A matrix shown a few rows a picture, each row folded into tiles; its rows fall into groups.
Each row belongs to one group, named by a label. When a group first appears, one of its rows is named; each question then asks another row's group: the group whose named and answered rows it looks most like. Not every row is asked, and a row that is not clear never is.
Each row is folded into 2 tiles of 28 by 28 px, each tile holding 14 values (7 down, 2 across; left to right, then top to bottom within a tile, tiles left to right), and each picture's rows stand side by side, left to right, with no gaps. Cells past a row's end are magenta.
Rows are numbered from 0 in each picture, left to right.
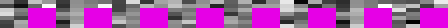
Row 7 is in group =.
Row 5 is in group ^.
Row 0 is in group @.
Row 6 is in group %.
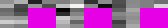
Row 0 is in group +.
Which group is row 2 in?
%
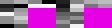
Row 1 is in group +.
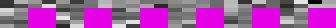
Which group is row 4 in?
^
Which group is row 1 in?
@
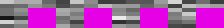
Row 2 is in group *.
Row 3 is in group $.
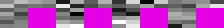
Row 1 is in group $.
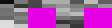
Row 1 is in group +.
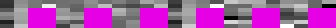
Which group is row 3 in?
%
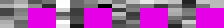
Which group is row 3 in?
@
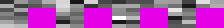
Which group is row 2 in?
*
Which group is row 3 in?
@
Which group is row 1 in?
^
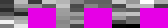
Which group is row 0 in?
+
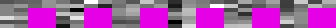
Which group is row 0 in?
*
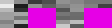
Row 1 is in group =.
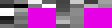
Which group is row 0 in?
@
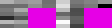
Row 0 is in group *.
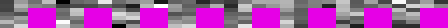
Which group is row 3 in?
$
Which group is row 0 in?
+
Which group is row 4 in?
+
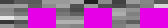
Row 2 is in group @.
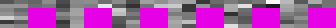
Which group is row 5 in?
^
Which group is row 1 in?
%
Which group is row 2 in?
@
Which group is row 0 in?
*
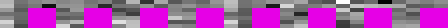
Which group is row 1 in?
=
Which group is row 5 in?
$
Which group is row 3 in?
*
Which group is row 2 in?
+
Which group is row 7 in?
$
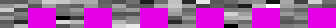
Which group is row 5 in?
^
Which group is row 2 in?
$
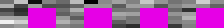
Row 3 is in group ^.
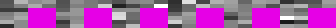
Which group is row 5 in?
*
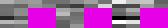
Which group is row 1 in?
@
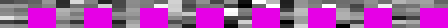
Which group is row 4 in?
@
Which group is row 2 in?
%
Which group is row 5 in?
%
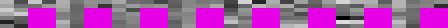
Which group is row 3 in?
%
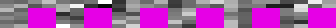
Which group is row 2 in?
+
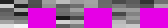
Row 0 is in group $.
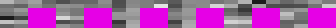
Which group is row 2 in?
%
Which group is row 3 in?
%
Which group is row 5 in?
@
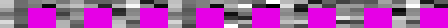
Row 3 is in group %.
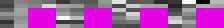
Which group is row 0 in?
%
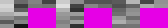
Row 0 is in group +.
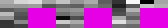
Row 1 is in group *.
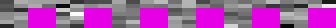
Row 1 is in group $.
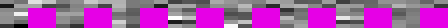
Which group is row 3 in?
*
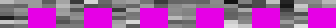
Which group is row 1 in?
^
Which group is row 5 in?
+
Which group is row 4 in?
$
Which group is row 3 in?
*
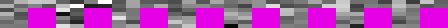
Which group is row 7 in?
^
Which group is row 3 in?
+
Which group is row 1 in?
=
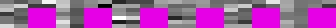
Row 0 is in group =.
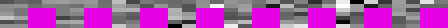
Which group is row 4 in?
=
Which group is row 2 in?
^
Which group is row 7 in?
^
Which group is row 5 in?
$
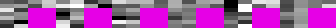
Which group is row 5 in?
%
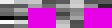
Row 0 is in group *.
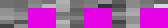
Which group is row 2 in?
%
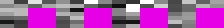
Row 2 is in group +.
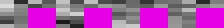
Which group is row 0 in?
^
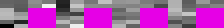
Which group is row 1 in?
+
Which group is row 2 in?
=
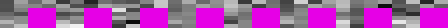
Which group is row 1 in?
$
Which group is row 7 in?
+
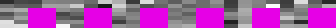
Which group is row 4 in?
%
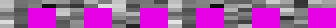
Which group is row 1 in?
@
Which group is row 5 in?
@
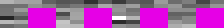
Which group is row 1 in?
$
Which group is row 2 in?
*
